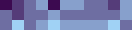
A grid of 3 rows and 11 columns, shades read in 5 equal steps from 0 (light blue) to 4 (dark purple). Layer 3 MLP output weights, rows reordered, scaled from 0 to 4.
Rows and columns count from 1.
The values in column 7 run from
1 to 2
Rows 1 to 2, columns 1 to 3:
4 3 2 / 2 3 2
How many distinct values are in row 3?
3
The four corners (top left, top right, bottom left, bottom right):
4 1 2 2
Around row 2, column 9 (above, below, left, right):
2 1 2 2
